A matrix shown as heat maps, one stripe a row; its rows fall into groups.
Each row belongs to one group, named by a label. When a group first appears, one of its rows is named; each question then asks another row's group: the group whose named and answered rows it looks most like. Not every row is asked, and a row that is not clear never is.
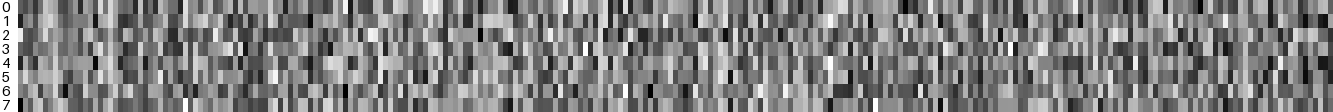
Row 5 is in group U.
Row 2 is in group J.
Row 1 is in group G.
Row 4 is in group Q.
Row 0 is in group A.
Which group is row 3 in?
U
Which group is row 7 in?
U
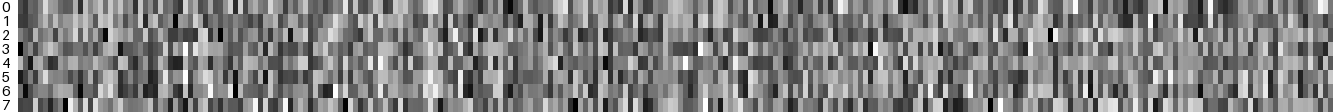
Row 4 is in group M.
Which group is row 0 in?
A
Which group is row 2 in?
M
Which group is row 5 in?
G
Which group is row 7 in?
M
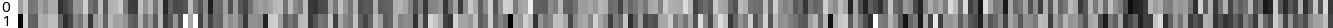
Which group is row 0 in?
A
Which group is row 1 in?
A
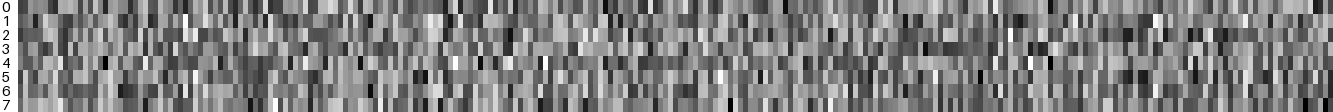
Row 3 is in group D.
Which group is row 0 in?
M
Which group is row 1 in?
G
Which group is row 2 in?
A
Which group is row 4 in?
J
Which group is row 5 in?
Q
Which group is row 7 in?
U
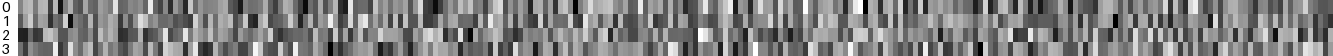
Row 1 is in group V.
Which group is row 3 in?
D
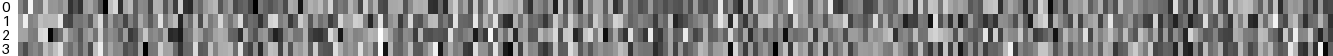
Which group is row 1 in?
U
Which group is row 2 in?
V
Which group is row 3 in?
U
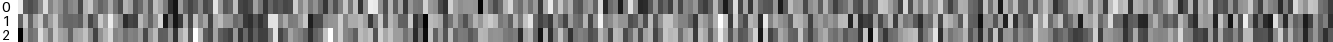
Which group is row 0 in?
J
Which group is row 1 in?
U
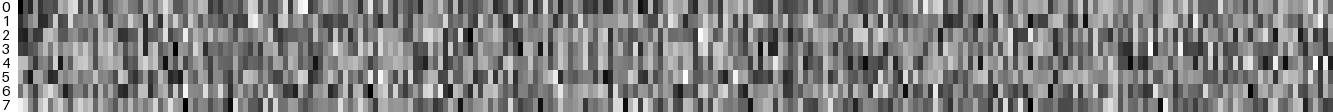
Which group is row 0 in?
M
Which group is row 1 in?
D
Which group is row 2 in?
G
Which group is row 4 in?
Q
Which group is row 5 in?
M
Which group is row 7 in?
Q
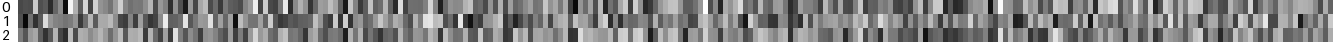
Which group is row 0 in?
M
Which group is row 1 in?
G
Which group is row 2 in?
D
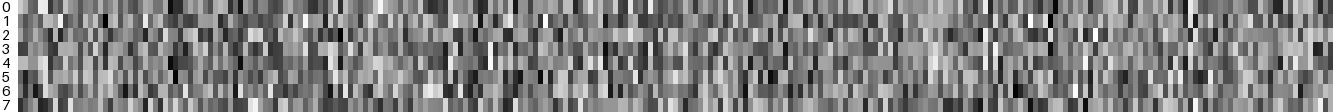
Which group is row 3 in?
M
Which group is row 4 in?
V
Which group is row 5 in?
Q
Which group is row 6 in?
G
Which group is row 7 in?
D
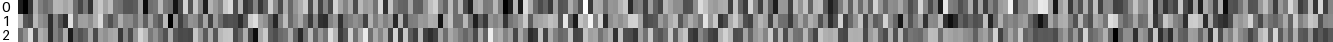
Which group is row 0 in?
U
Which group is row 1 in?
D
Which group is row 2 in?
V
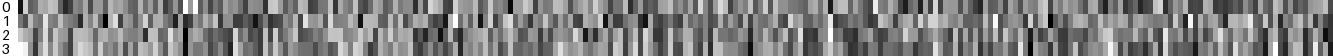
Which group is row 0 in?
A
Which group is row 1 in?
J
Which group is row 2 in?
Q
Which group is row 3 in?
Q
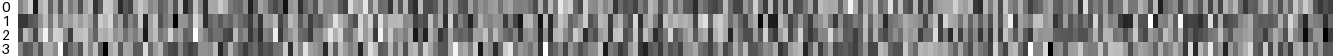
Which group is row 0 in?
V
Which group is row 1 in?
Q
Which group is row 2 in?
Q
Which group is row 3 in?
J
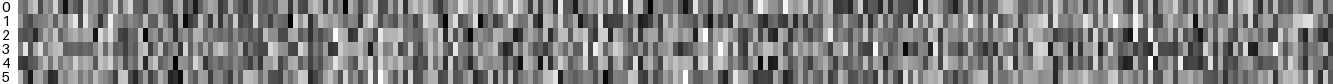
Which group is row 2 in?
Q
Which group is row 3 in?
U
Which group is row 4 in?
Q
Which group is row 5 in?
M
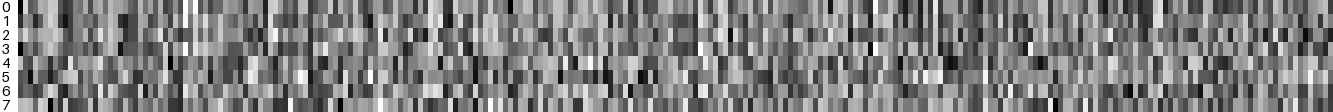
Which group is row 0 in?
A
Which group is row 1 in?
G
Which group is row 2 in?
U
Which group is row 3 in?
G
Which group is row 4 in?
D
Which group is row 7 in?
V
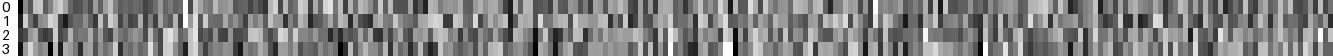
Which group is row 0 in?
U
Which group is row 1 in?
A
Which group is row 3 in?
V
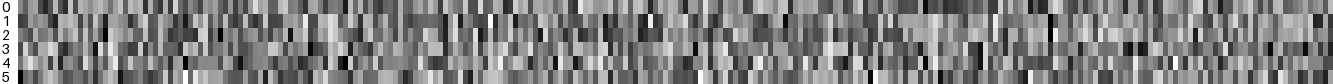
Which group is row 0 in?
D
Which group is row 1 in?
M
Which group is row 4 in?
V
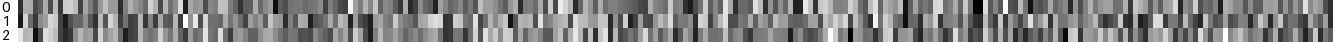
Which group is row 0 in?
V
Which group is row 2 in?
G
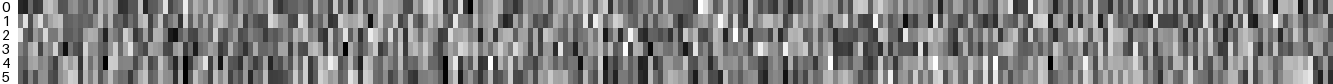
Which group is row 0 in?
G
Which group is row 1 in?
U
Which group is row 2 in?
J
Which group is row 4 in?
M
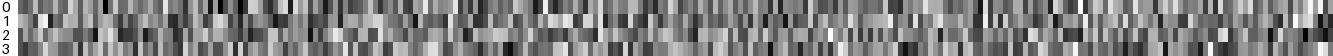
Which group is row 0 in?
D
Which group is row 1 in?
V
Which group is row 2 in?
U
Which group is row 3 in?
A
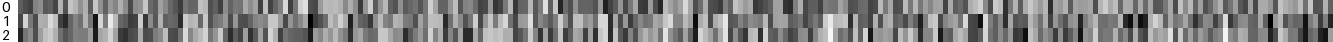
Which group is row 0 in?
M
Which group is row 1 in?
A
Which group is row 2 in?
G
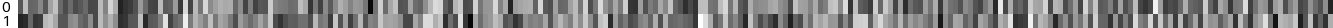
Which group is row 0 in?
U
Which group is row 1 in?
G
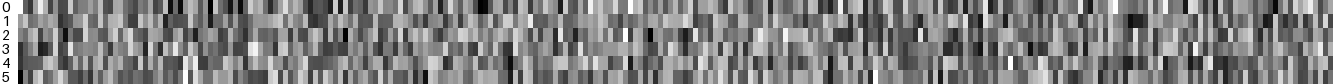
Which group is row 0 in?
D
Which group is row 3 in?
D
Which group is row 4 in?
A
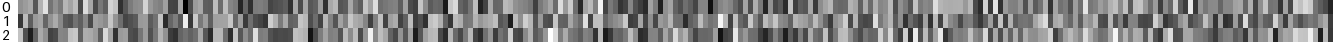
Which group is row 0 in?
V
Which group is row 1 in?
U
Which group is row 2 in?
M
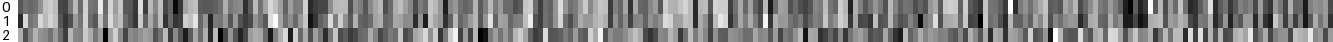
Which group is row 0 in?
A
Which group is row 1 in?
A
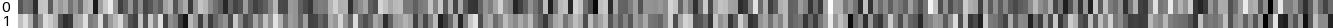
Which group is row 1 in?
A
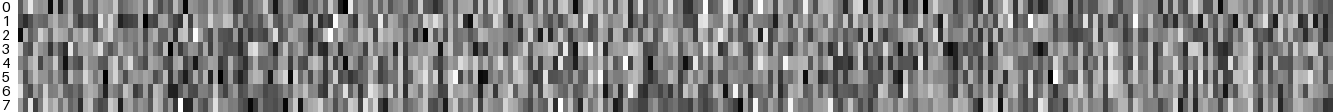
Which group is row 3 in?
D
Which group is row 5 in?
D
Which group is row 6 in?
J
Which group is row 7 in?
J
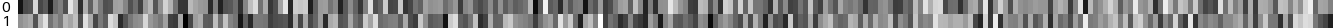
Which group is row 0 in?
M
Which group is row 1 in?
V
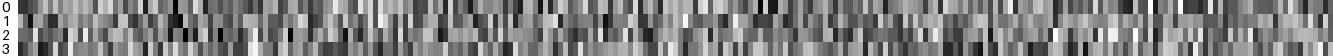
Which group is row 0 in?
Q
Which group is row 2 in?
M
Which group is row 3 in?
D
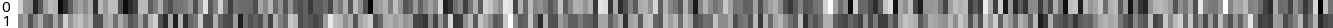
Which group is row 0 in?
G
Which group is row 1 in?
Q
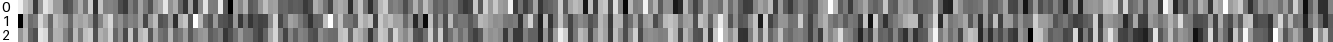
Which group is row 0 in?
G
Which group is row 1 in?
Q
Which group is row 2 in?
Q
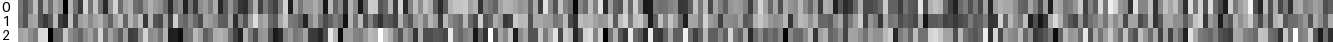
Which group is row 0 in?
J
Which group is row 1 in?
D
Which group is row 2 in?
V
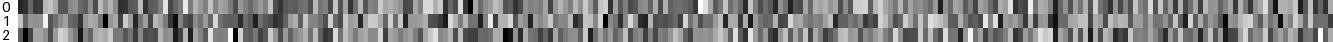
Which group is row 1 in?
J
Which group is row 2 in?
U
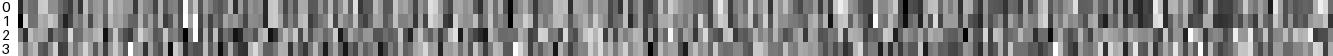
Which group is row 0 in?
A
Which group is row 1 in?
A
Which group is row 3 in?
D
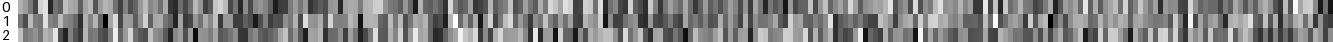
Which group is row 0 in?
V
